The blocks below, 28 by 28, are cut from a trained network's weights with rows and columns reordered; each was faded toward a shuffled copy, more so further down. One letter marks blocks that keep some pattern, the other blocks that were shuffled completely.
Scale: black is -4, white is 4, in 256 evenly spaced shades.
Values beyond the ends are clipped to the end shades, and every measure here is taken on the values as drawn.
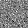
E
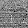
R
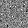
E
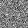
E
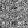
R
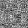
R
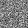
E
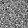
E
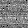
R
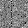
R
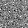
E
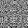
R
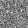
E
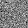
E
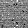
R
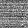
R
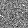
E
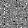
R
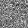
R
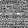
R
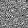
R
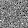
E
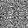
R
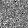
E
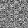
R
